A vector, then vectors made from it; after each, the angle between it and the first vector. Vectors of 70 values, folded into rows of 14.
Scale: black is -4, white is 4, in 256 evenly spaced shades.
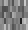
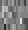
nearly opposite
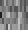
orthogonal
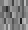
nearly parallel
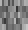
partly aligned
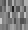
orthogonal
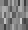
nearly opposite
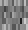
nearly parallel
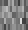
nearly opposite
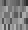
partly opposed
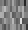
nearly opposite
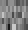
partly opposed
